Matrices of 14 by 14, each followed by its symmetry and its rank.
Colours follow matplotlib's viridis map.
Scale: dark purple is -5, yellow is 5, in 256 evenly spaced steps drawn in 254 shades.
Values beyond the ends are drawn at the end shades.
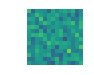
neither, full rank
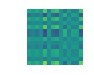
neither, rank one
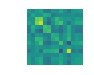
symmetric, rank three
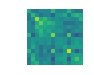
symmetric, rank three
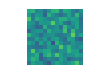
neither, full rank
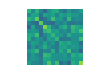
symmetric, rank three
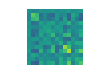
symmetric, rank three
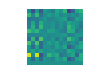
neither, rank two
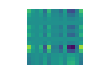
neither, rank one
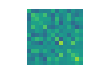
symmetric, rank three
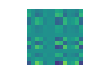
neither, rank one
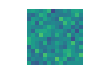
neither, full rank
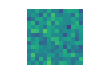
neither, full rank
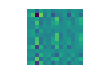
neither, rank two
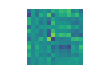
neither, rank two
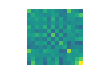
symmetric, rank three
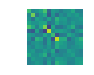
symmetric, rank three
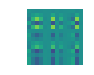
neither, rank one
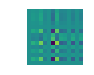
neither, rank one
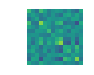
symmetric, rank three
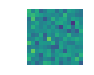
neither, full rank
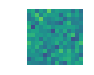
neither, full rank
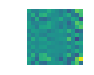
neither, rank two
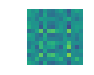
neither, rank two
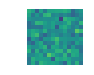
neither, full rank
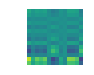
neither, rank one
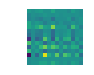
neither, rank two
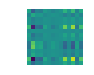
neither, rank one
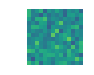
neither, full rank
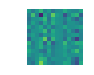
neither, rank two
